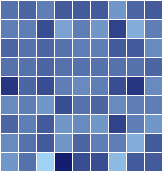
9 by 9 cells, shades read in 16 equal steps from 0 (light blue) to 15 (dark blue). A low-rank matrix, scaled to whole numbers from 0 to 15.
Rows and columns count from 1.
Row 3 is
9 8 9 8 7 7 10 10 6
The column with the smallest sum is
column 6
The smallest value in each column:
5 7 0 4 6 5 2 3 5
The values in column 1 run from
5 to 13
